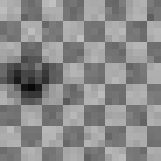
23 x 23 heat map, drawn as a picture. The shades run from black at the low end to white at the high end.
A single dip lies in the middle left. Neither half mirrors the other. The field is checkered. The middle left is the ninth with the lowest average.
